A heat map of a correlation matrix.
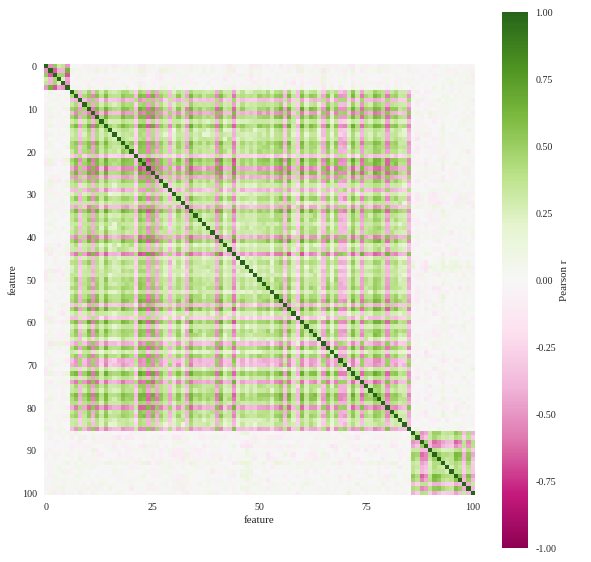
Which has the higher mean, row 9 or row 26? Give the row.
9
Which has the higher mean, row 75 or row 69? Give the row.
75
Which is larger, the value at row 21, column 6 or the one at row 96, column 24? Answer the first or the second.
the second
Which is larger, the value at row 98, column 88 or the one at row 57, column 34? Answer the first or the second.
the second
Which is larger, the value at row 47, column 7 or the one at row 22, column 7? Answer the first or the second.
the second
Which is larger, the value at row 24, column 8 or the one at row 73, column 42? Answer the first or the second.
the first
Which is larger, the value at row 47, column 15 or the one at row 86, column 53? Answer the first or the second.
the first
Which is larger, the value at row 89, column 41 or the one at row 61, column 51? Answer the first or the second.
the second
